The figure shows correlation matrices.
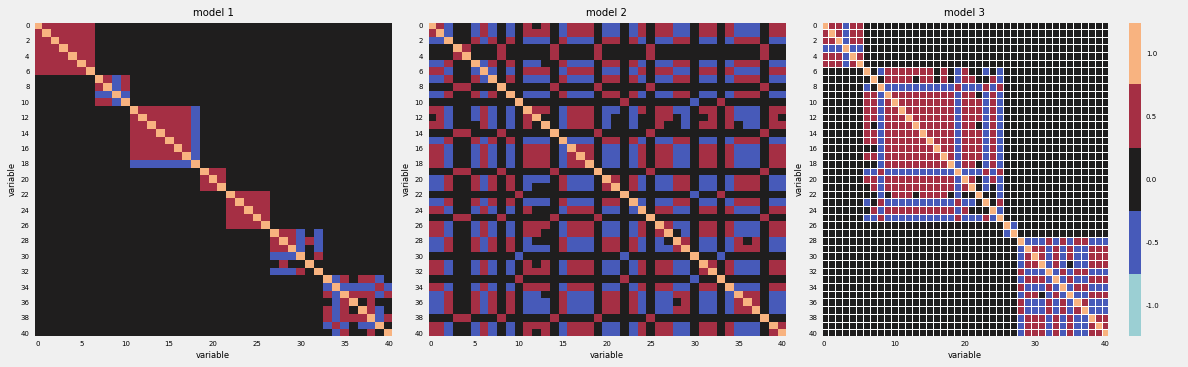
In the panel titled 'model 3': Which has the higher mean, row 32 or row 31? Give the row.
31
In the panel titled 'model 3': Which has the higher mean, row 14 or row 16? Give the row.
14
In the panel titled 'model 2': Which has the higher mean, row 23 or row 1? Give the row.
1
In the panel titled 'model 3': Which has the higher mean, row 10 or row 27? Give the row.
10
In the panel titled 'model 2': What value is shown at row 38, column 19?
0.5
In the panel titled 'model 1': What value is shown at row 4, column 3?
0.5
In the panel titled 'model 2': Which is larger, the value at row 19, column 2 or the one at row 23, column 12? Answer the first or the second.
the first
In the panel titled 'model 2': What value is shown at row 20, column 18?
-0.5
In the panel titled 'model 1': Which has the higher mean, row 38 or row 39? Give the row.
38
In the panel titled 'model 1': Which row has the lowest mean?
18
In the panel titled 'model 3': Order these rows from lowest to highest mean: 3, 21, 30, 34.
3, 34, 30, 21
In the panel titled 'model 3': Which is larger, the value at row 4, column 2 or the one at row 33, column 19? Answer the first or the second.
the first
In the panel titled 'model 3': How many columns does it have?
41
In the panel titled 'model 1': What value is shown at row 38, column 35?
0.5
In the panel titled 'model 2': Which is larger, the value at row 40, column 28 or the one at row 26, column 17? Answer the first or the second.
the second
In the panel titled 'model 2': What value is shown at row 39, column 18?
0.5
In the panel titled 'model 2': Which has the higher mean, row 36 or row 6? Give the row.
6
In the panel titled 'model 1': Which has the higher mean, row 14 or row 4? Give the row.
4
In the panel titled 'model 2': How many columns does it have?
41
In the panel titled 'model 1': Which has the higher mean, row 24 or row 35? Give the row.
24
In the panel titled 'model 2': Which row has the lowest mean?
36
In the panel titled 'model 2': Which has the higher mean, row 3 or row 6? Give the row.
3
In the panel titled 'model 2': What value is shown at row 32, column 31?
0.5
